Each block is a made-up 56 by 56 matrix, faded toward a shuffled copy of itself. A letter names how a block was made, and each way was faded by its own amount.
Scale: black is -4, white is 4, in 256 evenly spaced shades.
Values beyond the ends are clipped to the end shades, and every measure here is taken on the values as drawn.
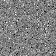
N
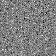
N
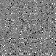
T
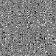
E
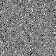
N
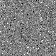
N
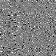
T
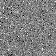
N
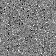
N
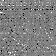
T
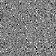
E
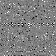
T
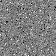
N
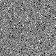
N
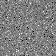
N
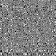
E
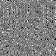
E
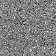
N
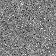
N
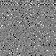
T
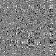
E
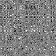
E
